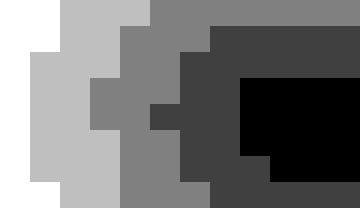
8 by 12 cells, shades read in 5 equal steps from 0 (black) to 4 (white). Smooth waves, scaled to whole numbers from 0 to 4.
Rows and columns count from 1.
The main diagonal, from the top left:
4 4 3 2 2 2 1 1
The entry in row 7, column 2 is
3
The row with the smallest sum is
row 5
